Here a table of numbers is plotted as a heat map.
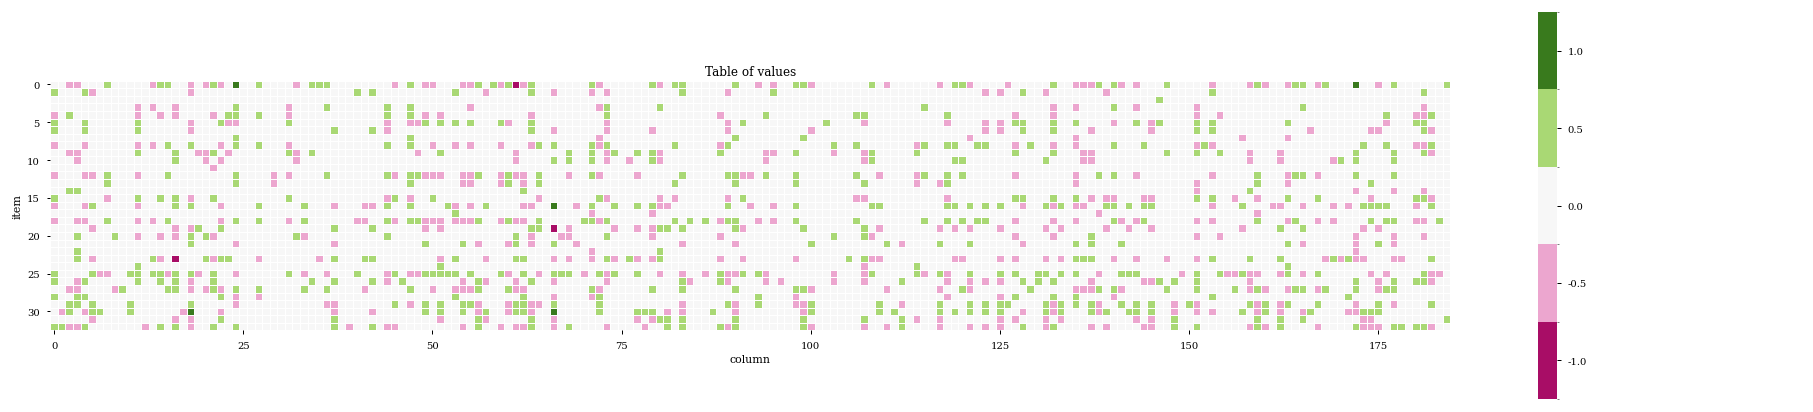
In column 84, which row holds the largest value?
18
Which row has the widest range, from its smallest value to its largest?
0
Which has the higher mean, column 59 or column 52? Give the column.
52
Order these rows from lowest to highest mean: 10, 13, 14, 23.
23, 10, 14, 13
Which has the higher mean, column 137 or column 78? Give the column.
78
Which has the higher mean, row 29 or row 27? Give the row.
29
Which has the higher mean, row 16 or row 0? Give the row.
16
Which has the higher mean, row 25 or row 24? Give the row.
25
